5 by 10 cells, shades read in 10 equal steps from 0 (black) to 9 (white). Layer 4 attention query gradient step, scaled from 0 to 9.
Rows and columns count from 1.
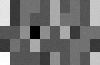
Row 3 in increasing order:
0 2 3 3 3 4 4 5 5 6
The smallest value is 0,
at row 3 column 4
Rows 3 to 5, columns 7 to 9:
6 2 4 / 3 4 4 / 3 4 3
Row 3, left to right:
3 3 5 0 5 3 6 2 4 4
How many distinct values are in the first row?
6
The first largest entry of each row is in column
1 1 7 4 1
